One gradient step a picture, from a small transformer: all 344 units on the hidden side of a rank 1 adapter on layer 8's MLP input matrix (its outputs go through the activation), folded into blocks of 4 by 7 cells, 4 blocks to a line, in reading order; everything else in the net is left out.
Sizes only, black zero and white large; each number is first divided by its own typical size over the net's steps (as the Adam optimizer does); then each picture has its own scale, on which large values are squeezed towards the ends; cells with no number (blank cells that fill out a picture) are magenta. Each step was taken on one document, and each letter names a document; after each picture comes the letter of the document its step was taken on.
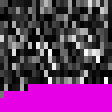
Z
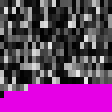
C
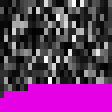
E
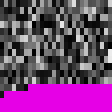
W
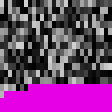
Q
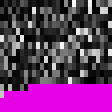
Z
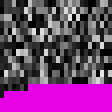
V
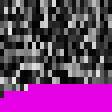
C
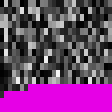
W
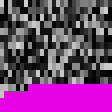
Q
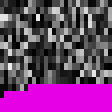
V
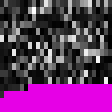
Z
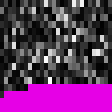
E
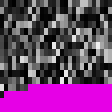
W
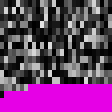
C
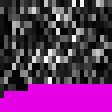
E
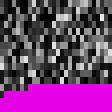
W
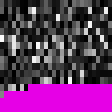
Z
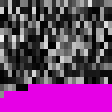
Q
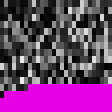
W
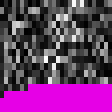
E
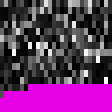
Z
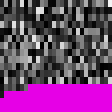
W
